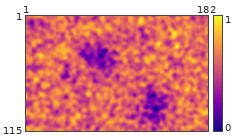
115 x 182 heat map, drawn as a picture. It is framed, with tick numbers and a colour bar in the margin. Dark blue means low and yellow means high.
The halves do not mirror each other. Two dips sink into the field. No row or column stands out. There are no lone odd cells. On average the colour sits 60% of the way up the scale. No regular stripes run through it.
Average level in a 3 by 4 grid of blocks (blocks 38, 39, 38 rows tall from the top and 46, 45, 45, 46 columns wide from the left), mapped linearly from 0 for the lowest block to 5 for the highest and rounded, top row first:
4 3 4 5 / 4 1 4 5 / 4 4 0 4
